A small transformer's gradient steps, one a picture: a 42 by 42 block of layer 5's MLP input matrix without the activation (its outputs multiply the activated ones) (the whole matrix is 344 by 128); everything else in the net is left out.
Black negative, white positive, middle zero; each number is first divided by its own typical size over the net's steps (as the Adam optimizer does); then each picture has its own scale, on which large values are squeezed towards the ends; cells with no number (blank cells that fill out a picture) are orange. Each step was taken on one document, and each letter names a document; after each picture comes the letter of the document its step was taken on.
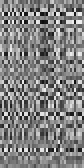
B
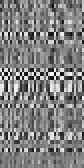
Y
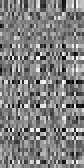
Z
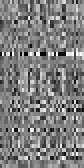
Z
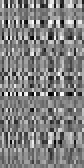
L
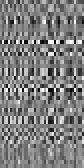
L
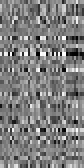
Z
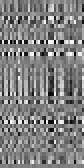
L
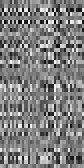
B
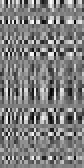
Y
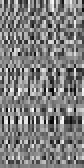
L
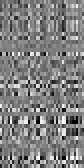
Z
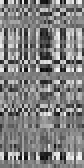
B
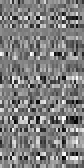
Z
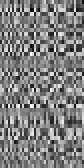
Y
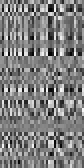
L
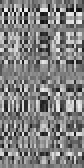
B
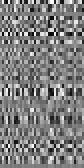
L
